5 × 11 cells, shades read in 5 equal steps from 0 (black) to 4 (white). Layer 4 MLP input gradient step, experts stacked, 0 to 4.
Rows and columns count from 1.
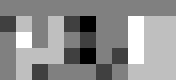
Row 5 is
2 3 1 2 2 2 1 2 3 3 3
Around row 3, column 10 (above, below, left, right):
3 3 4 3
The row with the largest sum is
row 3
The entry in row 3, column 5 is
2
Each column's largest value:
2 4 3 3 2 2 2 2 4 3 3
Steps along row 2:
up down up down down up same up down same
